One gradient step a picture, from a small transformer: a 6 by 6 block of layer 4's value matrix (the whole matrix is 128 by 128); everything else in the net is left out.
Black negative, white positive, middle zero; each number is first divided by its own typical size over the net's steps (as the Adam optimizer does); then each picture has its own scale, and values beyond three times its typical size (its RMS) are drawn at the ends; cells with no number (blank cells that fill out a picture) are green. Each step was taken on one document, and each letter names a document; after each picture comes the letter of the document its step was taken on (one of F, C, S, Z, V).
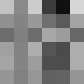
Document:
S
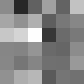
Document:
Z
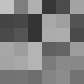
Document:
S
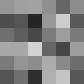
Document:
S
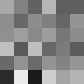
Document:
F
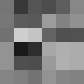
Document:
Z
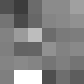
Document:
Z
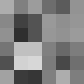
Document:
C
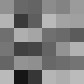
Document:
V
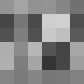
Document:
S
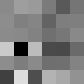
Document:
F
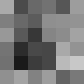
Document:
Z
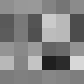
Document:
S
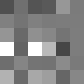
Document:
F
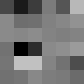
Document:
Z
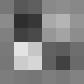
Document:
C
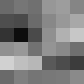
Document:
C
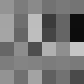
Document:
F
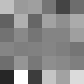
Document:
F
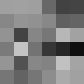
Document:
V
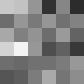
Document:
V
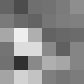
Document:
Z
